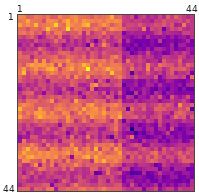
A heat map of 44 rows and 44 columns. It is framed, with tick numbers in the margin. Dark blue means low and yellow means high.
Ninth with the highest average: top left. Stripes: horizontal, repeating 4 times. Mirror symmetry: none. Seam: vertical, 60% of the way across, the left part higher.
